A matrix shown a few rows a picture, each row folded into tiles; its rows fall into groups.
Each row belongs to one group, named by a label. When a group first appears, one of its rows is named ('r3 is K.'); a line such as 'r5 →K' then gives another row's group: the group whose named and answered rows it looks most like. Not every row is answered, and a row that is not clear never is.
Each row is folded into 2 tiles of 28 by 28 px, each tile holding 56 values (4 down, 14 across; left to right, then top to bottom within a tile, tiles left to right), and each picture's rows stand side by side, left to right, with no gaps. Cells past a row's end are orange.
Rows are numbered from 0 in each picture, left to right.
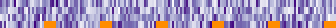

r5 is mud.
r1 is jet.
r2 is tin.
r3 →jet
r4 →tin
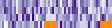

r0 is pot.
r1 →jet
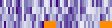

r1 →jet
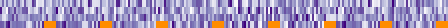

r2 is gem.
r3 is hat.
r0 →tin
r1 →tin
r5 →pot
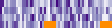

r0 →hat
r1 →pot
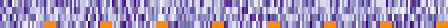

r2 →pot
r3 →tin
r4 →mud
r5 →hat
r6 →hat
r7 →mud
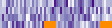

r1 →pot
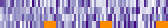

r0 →pot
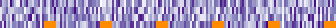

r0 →mud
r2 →gem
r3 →gem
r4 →jet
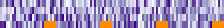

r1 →gem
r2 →tin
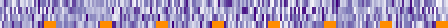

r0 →gem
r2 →tin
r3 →jet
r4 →mud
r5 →gem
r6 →hat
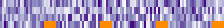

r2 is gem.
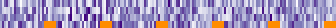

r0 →gem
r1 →mud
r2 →tin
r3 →jet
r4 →tin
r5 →pot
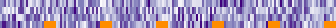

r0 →mud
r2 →pot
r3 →gem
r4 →jet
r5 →jet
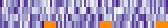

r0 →hat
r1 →mud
